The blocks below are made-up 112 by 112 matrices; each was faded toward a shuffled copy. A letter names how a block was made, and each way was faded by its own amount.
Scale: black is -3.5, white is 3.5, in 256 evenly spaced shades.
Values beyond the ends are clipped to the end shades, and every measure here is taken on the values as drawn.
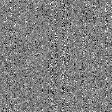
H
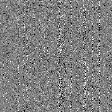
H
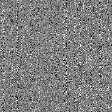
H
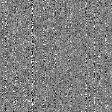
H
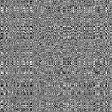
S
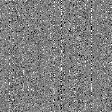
H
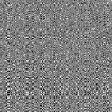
S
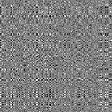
S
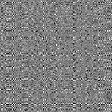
S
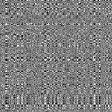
S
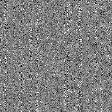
H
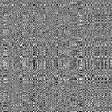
S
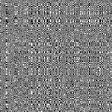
S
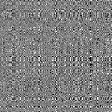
S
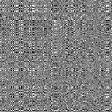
S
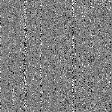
H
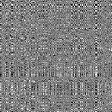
S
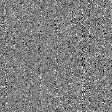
H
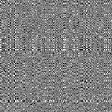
S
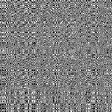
S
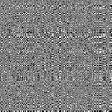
S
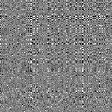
S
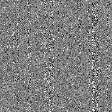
H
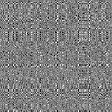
S
